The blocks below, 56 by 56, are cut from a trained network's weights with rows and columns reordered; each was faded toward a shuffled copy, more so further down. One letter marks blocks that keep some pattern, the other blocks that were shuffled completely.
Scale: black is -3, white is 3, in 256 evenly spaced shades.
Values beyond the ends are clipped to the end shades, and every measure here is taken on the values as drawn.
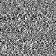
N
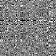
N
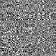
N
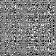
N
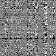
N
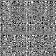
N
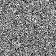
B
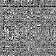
N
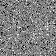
B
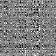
N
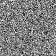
B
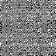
N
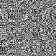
N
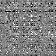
N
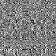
N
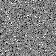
B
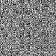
N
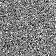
B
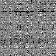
N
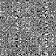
N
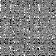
N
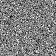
B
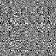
N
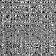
N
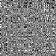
N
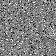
B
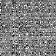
N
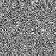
N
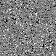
B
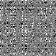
N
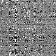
N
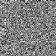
N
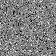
B
